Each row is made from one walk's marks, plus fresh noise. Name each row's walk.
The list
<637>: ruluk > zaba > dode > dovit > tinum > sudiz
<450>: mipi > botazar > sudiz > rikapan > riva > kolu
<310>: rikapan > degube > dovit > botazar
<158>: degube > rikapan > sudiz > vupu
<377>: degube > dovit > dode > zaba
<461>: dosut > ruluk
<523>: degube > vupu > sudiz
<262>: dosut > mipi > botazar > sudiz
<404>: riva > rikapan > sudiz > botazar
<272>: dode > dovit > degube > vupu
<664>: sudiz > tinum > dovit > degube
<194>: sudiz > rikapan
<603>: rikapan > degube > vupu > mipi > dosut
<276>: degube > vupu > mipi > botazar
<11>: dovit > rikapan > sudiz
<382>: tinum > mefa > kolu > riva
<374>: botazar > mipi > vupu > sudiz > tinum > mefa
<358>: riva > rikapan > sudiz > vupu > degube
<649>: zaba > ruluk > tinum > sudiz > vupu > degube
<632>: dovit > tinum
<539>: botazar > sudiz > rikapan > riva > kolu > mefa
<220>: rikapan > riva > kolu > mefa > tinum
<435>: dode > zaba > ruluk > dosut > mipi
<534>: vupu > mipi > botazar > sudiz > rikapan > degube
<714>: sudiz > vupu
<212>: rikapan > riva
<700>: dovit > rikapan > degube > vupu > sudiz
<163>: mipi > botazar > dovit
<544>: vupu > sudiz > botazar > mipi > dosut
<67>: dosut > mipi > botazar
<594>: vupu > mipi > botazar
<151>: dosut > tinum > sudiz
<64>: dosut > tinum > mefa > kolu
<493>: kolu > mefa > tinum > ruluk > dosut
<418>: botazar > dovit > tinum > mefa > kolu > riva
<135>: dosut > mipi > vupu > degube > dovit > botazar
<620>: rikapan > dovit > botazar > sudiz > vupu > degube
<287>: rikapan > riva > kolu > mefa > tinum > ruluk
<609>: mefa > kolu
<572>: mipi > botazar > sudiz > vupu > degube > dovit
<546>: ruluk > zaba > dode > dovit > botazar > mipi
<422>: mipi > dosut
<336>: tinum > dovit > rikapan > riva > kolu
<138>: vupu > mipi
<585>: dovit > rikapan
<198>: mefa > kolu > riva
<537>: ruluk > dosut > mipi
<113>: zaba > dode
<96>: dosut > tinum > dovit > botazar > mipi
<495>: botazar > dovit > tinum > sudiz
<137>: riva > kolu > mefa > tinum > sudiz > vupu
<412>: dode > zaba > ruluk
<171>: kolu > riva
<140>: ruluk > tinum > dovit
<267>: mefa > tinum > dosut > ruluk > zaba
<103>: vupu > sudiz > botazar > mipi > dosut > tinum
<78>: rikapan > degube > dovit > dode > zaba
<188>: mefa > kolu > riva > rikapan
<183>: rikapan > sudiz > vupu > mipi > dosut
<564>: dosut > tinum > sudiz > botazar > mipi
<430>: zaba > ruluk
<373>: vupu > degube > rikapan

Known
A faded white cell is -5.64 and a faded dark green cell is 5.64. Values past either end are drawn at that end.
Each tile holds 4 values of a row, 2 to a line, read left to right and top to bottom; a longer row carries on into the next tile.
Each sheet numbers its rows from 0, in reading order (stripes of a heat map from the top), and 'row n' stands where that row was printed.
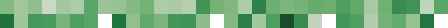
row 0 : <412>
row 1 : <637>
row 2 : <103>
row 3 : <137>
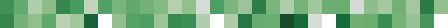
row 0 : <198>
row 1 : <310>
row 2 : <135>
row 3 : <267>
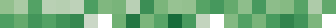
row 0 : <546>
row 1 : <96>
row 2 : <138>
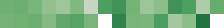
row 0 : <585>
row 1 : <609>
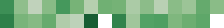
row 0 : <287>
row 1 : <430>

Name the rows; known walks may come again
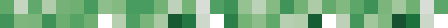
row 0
<461>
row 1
<620>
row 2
<287>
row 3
<534>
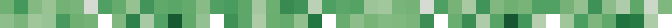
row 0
<404>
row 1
<374>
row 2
<137>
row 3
<212>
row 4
<564>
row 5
<603>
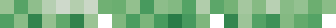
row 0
<78>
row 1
<138>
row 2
<430>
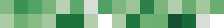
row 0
<700>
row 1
<135>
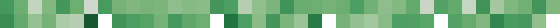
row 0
<220>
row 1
<632>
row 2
<64>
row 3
<194>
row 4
<537>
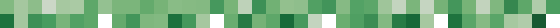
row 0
<412>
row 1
<495>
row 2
<96>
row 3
<272>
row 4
<382>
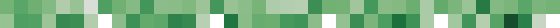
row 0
<310>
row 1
<163>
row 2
<637>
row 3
<594>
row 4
<544>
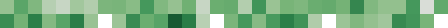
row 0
<377>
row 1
<276>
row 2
<67>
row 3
<358>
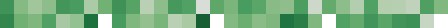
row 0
<609>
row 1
<188>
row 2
<523>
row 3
<546>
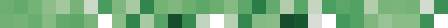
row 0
<585>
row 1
<103>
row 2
<572>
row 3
<336>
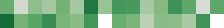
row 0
<267>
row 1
<539>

